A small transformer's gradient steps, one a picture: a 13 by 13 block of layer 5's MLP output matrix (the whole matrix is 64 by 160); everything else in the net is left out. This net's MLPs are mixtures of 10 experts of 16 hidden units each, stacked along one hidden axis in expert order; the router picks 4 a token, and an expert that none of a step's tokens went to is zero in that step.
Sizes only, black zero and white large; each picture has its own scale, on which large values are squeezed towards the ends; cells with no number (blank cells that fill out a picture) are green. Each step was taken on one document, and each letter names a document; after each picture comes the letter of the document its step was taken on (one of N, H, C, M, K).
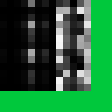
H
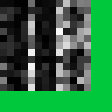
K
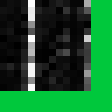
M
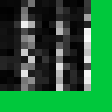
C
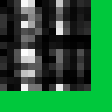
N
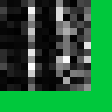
K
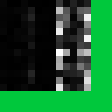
H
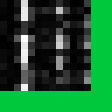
C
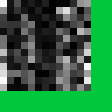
K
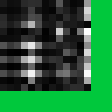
N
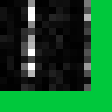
M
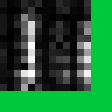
N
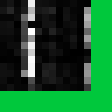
M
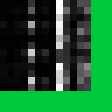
H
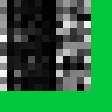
K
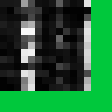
N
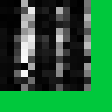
C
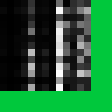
H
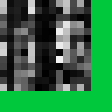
K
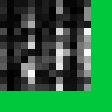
N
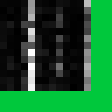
M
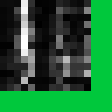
C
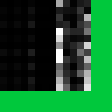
H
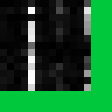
M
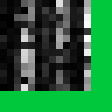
C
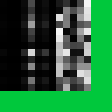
H
